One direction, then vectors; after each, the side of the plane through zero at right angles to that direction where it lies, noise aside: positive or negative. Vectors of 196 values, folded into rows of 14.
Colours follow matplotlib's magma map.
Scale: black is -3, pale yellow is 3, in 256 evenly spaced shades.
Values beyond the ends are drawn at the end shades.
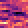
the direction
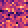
positive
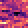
positive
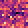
positive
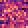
negative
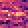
negative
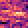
negative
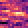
negative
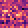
negative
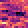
positive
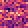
negative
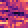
positive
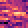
negative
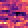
positive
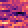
positive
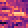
negative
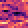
positive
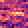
negative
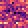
positive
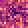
positive
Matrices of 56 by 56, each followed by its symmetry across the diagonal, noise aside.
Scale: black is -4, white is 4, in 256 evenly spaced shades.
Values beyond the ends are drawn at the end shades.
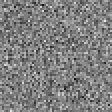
neither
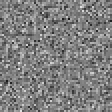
antisymmetric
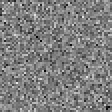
symmetric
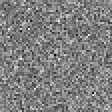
symmetric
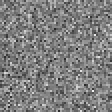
neither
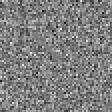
antisymmetric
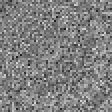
symmetric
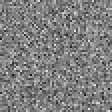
antisymmetric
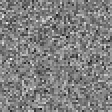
neither
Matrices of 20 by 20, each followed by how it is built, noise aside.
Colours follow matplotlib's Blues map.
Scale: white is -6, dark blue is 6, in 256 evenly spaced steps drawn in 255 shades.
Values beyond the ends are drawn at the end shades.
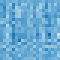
low rank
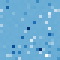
sparse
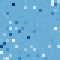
sparse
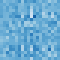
low rank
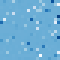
sparse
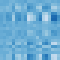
low rank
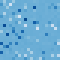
sparse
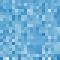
low rank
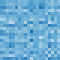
low rank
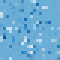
sparse
